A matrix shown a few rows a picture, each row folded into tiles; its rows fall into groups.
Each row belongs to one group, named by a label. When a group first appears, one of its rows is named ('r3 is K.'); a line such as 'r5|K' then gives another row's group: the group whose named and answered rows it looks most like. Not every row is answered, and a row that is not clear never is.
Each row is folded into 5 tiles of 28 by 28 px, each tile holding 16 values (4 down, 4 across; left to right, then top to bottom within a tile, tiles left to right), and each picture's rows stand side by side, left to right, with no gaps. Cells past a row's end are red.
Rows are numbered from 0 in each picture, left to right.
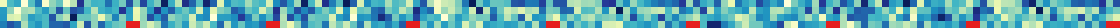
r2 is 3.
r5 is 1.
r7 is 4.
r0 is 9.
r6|3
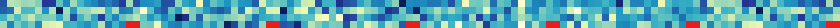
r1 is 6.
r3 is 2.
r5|4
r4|2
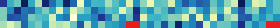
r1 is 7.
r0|3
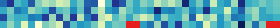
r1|7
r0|2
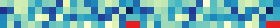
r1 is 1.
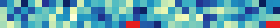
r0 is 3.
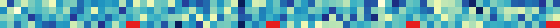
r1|7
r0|9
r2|2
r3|4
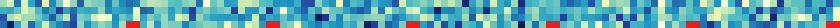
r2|6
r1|1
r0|9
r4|2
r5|9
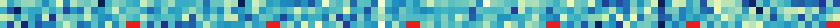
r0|7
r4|7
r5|4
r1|7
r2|2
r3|1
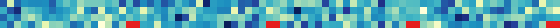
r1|6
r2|7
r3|6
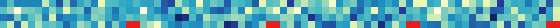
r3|9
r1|6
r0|2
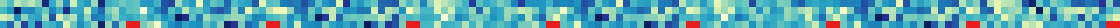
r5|4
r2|6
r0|7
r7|4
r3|4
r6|6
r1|6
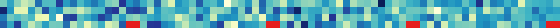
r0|1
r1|1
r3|2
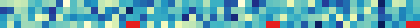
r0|1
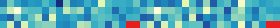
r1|2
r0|2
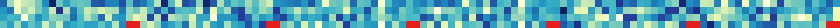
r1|3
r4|1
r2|2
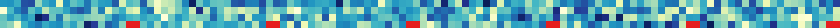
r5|9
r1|4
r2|2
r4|6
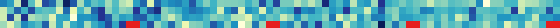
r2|7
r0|3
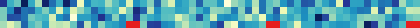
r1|1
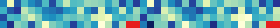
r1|9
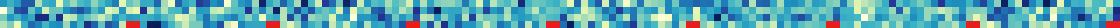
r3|7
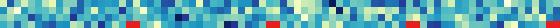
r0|9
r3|1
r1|6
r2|4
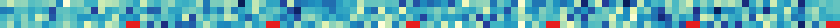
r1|7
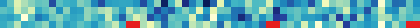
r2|2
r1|3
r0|4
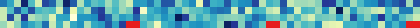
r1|6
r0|3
